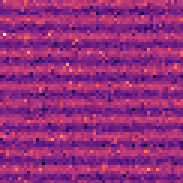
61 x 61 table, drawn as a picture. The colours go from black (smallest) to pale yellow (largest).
Histogram: bell-shaped. Stripes: horizontal, repeating 11 times. Average level on the scale: 40%. Seam: none. Odd rows or columns: none. Slope: none.
